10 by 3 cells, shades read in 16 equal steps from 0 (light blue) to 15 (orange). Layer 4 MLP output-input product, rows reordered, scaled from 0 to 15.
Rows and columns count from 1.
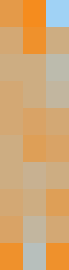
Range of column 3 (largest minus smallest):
14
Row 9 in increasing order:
6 9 10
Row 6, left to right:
8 11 10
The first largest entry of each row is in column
2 2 1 1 2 2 1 3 1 1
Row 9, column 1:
10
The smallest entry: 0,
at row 1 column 3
